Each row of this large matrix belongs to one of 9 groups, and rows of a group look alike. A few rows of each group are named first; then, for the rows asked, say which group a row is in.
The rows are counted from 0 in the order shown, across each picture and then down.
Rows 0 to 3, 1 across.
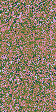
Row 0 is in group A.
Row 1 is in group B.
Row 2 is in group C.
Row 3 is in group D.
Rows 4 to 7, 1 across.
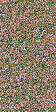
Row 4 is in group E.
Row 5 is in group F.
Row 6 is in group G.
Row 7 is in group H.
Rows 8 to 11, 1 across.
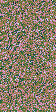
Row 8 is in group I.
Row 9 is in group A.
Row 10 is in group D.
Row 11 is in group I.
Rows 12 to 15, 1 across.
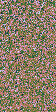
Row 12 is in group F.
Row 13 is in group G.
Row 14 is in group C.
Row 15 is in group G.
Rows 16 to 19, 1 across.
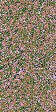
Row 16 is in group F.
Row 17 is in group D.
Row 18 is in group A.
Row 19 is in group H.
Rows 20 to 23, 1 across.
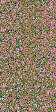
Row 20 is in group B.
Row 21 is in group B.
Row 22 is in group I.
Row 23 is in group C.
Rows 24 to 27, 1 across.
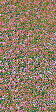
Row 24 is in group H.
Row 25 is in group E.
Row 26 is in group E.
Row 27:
G
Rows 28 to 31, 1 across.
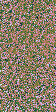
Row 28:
D
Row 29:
F
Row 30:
C
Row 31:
I
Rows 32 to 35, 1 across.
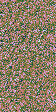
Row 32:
E
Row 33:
F
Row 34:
D
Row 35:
H
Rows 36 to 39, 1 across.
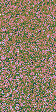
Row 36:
H
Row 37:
C
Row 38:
B
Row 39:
D
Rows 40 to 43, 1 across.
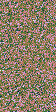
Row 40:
G
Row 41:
F
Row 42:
H
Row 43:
A
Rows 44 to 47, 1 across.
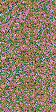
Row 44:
A
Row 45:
H
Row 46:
B
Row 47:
B
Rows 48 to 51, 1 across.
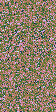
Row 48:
G
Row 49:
A
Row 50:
H
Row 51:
C
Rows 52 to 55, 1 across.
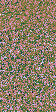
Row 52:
H
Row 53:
E
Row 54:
F
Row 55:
I
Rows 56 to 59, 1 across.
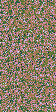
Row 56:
F
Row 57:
E
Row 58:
I
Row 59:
I
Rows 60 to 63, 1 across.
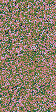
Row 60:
E
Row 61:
G
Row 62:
B
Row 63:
A
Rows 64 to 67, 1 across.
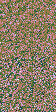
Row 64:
E
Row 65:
H
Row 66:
A
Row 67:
D
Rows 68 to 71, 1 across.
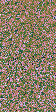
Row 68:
H
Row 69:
D
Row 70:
I
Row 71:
F
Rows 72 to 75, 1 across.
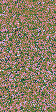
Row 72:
C
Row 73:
C
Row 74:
H
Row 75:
G
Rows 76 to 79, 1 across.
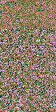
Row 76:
B
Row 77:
F
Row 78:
I
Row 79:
A
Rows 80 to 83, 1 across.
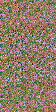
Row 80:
E
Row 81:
I
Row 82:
I
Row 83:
F
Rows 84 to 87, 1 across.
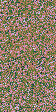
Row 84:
F
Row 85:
G
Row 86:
I
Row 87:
D
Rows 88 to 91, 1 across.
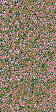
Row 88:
C
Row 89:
E
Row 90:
G
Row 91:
D
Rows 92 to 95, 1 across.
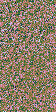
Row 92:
E
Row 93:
F
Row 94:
D
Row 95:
I
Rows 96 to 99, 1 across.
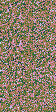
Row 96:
A
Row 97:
A
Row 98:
I
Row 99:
E
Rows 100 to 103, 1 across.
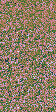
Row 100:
B
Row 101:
E
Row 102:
G
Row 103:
E
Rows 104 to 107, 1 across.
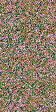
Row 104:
H
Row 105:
F
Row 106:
I
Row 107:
A
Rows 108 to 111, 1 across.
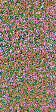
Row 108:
F
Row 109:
E
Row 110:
I
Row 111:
C
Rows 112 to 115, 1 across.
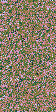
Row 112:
C
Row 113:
I
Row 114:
D
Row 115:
C
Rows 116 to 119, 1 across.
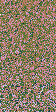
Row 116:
H
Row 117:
D
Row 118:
B
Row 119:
F
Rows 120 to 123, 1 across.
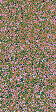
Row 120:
I
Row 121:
H
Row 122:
G
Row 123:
F
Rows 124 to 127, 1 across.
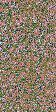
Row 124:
G
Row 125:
F
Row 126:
H
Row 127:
C
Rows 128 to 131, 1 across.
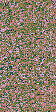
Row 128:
G
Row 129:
B
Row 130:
F
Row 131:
B
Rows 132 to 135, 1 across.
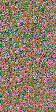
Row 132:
G
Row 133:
D
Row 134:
G
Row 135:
E
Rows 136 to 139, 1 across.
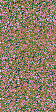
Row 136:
I
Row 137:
H
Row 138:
C
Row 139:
H
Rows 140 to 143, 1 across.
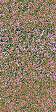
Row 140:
E
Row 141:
F
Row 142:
I
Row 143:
H
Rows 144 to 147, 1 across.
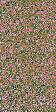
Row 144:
B
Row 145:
H
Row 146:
B
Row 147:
I
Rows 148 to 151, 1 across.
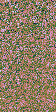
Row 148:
G
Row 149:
B
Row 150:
C
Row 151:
H
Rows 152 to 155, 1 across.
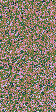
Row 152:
I
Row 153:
G
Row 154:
A
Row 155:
F
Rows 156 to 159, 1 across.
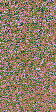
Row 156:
G
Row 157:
H
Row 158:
F
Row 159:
B
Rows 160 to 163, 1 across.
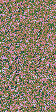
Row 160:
E
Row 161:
H
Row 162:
C
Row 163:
G
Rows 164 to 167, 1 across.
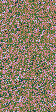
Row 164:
C
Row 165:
F
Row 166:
D
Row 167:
A
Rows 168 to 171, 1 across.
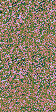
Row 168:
A
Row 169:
F
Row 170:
A
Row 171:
H
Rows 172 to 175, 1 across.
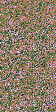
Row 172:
H
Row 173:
G
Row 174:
A
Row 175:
G
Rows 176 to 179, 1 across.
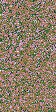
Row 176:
C
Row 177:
A
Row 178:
H
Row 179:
E
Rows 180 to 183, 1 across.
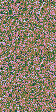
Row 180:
F
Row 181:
E
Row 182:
F
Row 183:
C
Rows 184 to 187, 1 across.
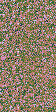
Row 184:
E
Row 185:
C
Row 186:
B
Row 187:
E
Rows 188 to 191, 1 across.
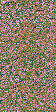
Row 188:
B
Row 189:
H
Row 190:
D
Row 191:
I
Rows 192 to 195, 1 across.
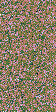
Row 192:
H
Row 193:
G
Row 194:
D
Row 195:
I
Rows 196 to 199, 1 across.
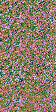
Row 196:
A
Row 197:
A
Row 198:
D
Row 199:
A
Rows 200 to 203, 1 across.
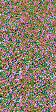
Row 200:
H
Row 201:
C
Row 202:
A
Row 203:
A
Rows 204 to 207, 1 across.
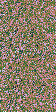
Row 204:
F
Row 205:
D
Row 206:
C
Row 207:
I
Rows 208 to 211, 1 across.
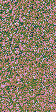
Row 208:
D
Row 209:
D
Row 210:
G
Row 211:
B
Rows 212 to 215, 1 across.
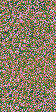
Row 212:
A
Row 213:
D
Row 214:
E
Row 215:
D
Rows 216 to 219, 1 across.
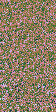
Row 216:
G
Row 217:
E
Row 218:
E
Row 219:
C
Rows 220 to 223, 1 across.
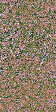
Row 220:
C
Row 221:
D
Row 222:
F
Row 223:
H
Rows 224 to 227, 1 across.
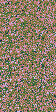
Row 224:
H
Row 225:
G
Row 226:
G
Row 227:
C
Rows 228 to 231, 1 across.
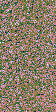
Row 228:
D
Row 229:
H
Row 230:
C
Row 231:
B
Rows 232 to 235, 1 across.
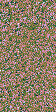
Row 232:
G
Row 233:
C
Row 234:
H
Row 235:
E
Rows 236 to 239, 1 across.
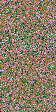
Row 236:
H
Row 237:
G
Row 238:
I
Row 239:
D
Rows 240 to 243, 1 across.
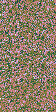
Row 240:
C
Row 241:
G
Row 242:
G
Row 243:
H
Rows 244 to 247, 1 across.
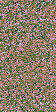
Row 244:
I
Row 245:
A
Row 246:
B
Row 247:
I
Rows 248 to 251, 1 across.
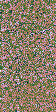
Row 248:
D
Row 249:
B
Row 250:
C
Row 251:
C
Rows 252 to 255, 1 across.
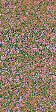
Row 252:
H
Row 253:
I
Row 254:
B
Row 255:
A
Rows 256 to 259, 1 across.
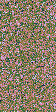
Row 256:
G
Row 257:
C
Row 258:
B
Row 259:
I
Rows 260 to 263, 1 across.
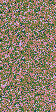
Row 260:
E
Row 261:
A
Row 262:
A
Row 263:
B
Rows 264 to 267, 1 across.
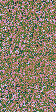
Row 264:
I
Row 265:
D
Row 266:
E
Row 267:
F
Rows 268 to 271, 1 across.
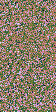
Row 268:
G
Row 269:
C
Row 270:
A
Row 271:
I
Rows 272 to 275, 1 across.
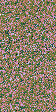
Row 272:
H
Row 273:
G
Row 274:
E
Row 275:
D
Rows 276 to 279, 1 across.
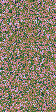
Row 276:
C
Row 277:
C
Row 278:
F
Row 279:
G
